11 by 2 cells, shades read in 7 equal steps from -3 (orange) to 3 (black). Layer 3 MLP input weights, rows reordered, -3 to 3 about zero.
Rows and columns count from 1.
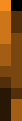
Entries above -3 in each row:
1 2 2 2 2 2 2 2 2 2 2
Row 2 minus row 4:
0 1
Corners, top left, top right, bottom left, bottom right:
-3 3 2 -1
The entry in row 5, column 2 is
0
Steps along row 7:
same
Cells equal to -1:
4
